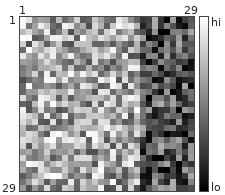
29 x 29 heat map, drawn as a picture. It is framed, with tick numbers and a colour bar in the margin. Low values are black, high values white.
Odd rows or columns: none. Stripes: none. Seam: vertical, 70% of the way across, the left part higher.
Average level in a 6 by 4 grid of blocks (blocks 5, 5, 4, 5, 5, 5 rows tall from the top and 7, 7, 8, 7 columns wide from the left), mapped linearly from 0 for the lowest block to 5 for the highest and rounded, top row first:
5 4 3 1 / 5 4 3 0 / 4 4 4 0 / 4 5 4 0 / 5 5 3 1 / 4 5 2 1
